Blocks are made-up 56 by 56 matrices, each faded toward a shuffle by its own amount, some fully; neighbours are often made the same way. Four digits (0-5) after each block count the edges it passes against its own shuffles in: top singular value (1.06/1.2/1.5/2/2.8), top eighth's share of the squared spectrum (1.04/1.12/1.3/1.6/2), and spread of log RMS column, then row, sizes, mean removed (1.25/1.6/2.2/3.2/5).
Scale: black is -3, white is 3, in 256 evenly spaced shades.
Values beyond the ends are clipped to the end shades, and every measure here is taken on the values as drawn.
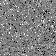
0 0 0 0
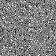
1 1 1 0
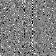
2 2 2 0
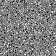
1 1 0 0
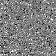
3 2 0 0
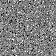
0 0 0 0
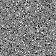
0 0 0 0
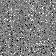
0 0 0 0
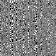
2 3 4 0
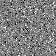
0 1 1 0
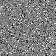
0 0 0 0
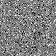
1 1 0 0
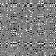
4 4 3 3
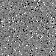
2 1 0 0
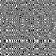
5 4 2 3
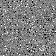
2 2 0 0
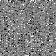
3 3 0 1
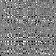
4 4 2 3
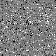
3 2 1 1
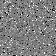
2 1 0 0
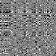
4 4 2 3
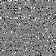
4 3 1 2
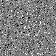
0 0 0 0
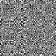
4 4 2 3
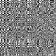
4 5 3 3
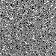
2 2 0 0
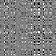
4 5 4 3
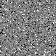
1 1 0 0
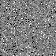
2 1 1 0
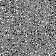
2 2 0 0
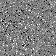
0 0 0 0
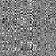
4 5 3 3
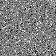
1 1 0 0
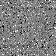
2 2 0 0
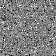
2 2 1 0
